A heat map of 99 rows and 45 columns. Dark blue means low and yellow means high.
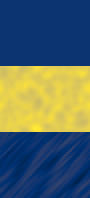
The table splits into 3 rows of 1 panel. Panel 1,1: very low, flat. Panel 2,1: very high, blotchy, faint in contrast. Panel 3,1: very low, slanting up to the right, faint in contrast.
